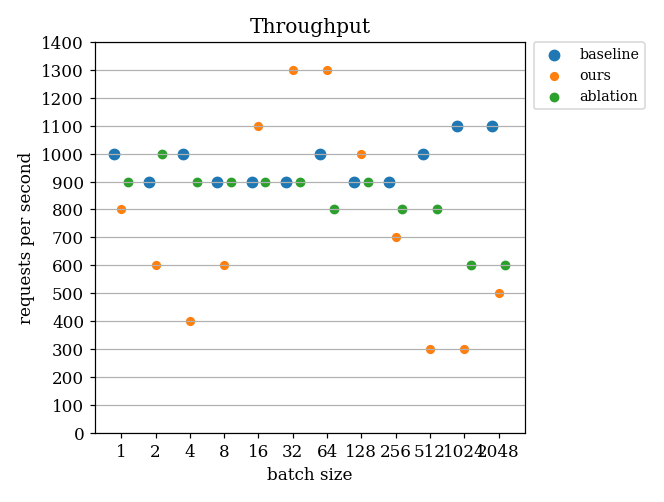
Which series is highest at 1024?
baseline
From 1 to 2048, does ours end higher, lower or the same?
lower
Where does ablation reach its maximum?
2
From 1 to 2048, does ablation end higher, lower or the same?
lower
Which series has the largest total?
baseline
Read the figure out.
Title: Throughput
x-axis: batch size, ticks 1 2 4 8 16 32 64 128 256 512 1024 2048
y-axis: requests per second, ticks 0 100 200 300 400 500 600 700 800 900 1000 1100 1200 1300 1400
Legend: baseline, ours, ablation
Values:
baseline: 1000 900 1000 900 900 900 1000 900 900 1000 1100 1100
ours: 800 600 400 600 1100 1300 1300 1000 700 300 300 500
ablation: 900 1000 900 900 900 900 800 900 800 800 600 600
